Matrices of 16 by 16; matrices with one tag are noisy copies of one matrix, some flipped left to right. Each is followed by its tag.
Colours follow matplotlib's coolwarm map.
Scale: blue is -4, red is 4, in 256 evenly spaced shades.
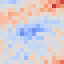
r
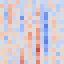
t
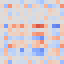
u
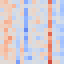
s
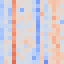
s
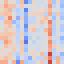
s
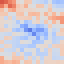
r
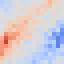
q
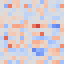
u
